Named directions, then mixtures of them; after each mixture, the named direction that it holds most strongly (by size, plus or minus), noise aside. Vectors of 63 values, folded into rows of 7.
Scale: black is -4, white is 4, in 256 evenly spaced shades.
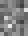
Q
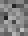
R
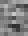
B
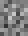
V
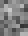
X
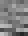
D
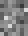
Q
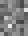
Q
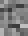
X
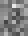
R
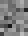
Q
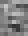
B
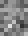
Q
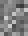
Q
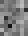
Q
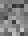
R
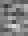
B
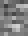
B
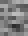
B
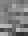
D
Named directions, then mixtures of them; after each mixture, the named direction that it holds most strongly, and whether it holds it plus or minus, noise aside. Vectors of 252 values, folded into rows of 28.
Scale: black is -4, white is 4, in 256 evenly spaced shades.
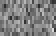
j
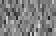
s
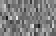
s, minus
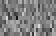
s, plus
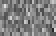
j, minus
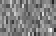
s, minus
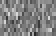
s, minus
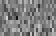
s, plus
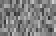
s, plus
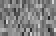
s, plus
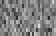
s, plus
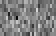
s, plus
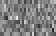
j, minus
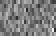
j, plus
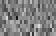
s, plus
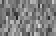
s, plus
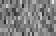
s, plus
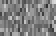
j, minus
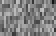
j, plus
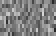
s, minus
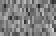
j, plus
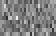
j, minus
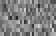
j, plus
